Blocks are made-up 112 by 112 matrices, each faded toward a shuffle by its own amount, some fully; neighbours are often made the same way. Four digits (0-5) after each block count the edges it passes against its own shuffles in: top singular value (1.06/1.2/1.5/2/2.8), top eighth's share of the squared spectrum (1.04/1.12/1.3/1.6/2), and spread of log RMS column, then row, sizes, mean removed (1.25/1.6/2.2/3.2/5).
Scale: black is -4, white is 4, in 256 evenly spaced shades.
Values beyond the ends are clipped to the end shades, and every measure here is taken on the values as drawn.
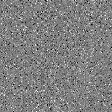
4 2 1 1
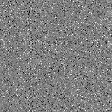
4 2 1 1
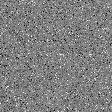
0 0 0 0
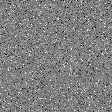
1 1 0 0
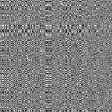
5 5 4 4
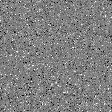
2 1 0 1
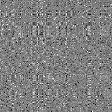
5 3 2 2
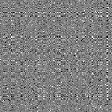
5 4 3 3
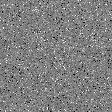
0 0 0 0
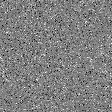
2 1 0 0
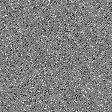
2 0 0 0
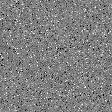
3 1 0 0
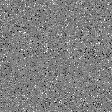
3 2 0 1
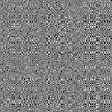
5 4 3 3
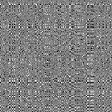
5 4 3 3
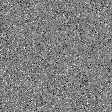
0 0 0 0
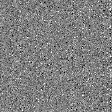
1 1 3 0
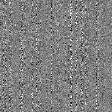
2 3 4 0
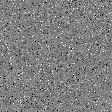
1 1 0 0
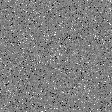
0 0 0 0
